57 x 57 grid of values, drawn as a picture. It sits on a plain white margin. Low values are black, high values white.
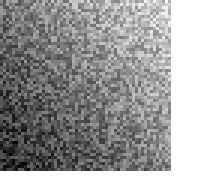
Neither half mirrors the other. The field climbs toward the top right. Overall the values sit about 50% of the way up the scale. The bottom left is the ninth with the lowest average. The top right is the ninth with the highest average. Fine speckle covers the field.
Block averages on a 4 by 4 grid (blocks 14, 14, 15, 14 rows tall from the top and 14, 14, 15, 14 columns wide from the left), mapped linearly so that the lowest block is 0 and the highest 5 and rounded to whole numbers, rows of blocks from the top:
2345 / 1234 / 1224 / 0123
